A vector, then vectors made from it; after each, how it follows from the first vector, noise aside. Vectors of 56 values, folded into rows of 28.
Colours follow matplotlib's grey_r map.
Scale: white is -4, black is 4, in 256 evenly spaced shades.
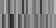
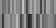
wrapped around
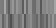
shrunk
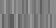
shrunk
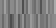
shrunk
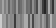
reversed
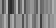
wrapped around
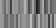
wrapped around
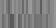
shrunk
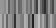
reversed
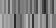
reversed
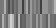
sign-scrambled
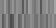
shrunk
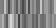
sign-scrambled
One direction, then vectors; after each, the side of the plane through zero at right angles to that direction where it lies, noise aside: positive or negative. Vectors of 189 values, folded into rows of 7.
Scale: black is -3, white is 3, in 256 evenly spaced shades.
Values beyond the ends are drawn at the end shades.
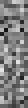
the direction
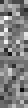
negative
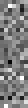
negative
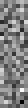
positive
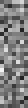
positive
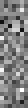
positive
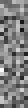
positive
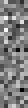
negative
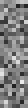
positive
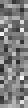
negative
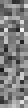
negative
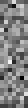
positive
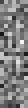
positive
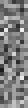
negative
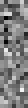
positive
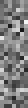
positive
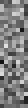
positive
